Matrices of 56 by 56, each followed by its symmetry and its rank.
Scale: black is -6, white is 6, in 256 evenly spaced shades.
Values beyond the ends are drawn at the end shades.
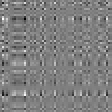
neither, rank two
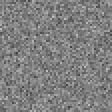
antisymmetric, full rank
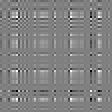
symmetric, rank one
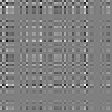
symmetric, rank one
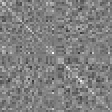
symmetric, rank five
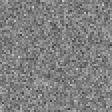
neither, full rank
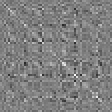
symmetric, rank five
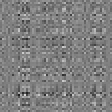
neither, rank three
